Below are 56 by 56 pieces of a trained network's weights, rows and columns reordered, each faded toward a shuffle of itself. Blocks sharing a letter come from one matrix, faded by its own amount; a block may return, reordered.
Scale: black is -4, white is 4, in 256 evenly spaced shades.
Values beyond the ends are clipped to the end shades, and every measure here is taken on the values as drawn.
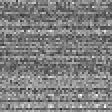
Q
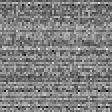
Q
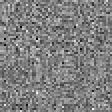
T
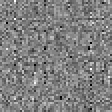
T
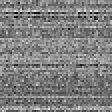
Q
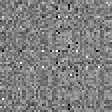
T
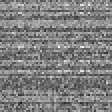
Q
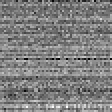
Q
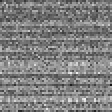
Q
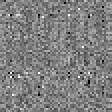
T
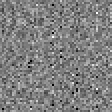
T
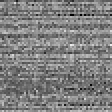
Q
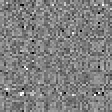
T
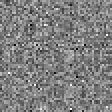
T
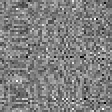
T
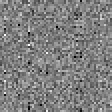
T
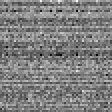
Q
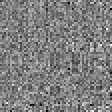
T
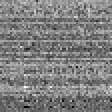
Q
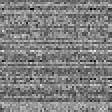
Q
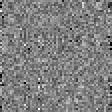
T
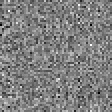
T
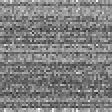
Q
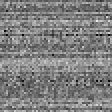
Q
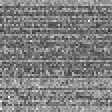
Q
